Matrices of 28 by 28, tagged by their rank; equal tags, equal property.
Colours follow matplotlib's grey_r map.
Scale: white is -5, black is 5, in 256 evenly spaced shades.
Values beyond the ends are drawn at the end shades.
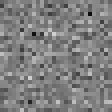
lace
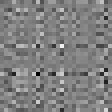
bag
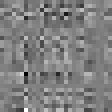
bag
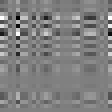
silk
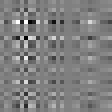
silk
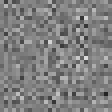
lace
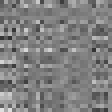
bag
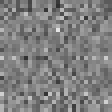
lace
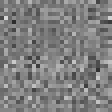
lace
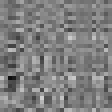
bag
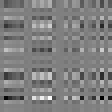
silk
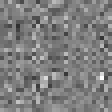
lace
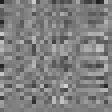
bag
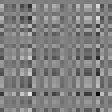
silk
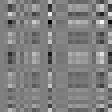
silk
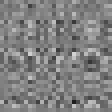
bag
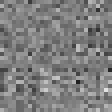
lace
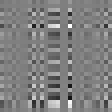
silk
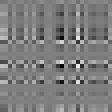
silk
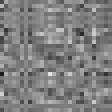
bag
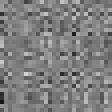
bag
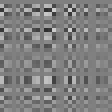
silk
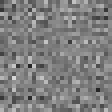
lace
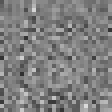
lace
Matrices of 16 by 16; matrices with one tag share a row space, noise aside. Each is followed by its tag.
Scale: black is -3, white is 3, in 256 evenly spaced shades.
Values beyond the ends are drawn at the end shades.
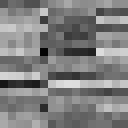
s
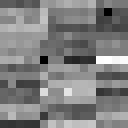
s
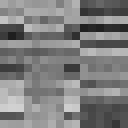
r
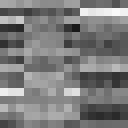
r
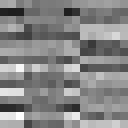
r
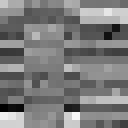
r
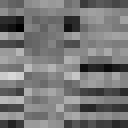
r
